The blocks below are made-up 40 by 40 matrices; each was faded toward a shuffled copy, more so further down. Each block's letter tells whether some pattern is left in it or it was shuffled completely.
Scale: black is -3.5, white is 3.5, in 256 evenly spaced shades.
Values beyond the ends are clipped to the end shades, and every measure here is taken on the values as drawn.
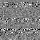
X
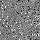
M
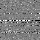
X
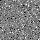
M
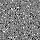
M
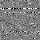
X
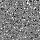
M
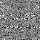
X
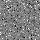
M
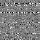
X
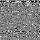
X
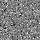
M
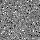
M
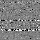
X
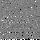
X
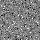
M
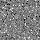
M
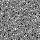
M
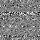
X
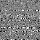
X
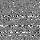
X
